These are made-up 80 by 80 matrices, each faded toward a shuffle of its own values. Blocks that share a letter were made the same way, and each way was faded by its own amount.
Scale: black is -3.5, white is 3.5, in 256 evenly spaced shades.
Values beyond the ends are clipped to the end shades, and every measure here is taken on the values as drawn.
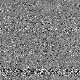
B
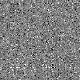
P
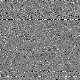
B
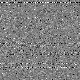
B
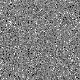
P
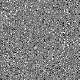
P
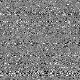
B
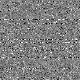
B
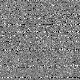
B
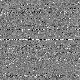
B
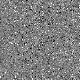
P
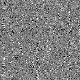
P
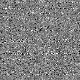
B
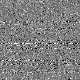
B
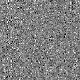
P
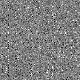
P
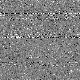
B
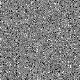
P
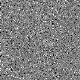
P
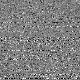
B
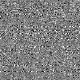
B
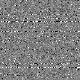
B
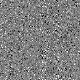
P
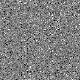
P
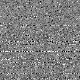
B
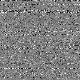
B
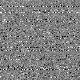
B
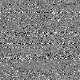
B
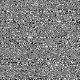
B
